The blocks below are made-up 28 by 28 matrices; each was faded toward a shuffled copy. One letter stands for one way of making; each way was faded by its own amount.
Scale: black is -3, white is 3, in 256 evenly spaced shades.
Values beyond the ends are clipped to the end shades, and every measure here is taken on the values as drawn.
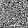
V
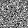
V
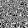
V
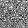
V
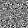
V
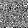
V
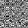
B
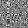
B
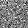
V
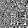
B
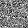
V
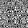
B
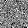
V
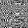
B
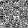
B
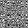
B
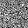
V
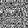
B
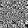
B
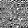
B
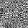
B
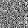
B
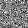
V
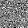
V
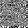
B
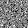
V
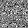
V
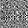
B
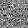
B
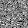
V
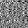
B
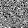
V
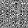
B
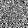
V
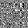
B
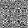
B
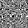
B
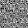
B
